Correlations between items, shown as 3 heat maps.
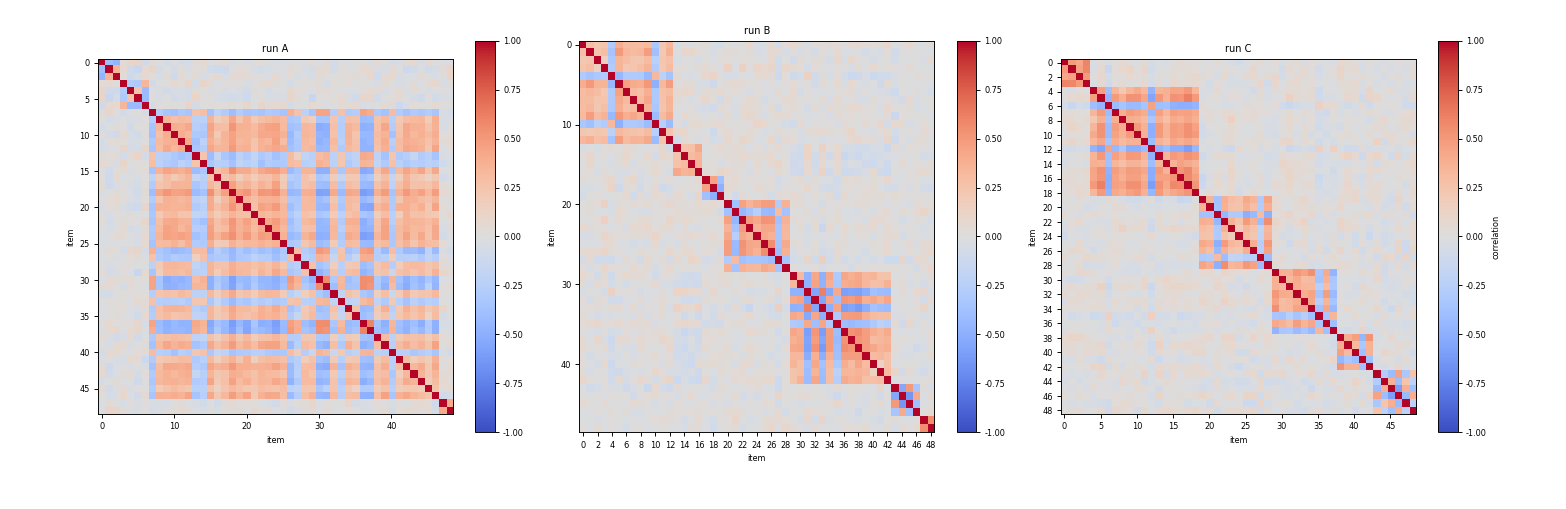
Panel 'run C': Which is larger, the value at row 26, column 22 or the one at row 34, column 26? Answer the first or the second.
the first
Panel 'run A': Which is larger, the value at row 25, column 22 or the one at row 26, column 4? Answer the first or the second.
the first
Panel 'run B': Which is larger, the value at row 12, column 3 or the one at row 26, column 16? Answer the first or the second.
the first
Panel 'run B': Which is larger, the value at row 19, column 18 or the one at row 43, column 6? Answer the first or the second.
the second
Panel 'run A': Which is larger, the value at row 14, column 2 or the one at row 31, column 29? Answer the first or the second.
the first
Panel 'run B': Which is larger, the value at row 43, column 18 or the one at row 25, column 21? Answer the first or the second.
the first
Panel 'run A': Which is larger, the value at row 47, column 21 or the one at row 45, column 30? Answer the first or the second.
the first
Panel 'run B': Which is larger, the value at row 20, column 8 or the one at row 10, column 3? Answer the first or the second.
the first
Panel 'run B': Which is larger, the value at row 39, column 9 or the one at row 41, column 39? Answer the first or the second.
the second
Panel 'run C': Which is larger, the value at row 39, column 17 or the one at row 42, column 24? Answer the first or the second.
the first
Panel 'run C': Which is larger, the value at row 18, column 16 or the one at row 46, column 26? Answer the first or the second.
the first
